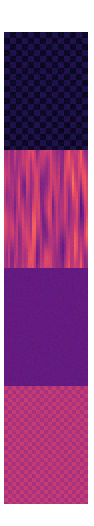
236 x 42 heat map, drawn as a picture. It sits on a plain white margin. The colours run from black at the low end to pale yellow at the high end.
It is made of 4 by 1 panels. Panel 1,1: very low, checkered, faint in contrast. Panel 2,1: middling, streaked downward. Panel 3,1: low, flat. Panel 4,1: middling, checkered, faint in contrast.
